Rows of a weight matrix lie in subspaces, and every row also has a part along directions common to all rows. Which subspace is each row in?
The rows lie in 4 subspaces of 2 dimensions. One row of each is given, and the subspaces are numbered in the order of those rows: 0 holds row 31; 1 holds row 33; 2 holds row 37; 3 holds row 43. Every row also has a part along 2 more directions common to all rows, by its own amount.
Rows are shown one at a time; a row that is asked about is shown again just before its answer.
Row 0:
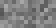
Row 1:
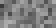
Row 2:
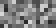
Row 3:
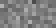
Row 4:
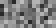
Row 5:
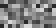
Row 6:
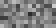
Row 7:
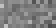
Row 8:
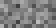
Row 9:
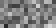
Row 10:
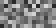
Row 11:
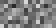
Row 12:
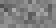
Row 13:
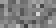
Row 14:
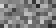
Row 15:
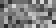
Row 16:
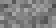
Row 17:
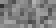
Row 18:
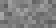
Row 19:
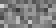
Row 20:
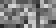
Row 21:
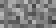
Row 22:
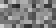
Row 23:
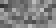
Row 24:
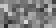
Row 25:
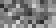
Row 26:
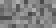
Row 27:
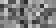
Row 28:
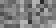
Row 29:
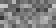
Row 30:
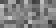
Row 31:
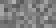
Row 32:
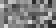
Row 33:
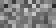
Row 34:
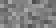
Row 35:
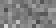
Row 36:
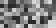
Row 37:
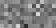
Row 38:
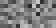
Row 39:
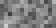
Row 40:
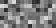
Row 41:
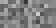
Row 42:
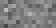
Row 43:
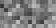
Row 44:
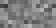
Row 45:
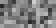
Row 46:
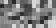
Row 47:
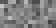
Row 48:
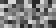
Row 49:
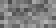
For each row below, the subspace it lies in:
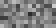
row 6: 2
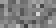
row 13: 2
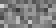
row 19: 1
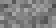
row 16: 1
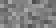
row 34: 1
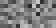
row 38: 2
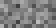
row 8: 3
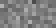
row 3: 1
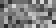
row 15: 3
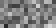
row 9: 0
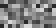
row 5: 0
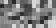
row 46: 3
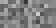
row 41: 2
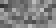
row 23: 0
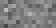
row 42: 3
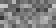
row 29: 1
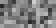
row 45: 0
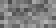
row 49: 1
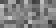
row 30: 2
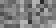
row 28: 2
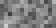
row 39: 0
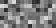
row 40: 1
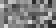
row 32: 3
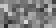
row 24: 0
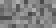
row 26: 2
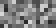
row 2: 0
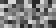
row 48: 2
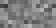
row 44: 0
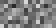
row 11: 2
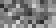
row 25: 3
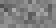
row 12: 0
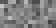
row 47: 2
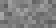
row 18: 1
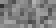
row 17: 0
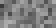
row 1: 0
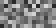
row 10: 1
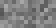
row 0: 0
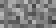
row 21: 1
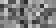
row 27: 2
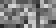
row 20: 3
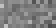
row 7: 3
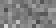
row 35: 3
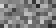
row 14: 3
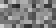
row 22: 3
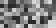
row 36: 0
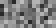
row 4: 0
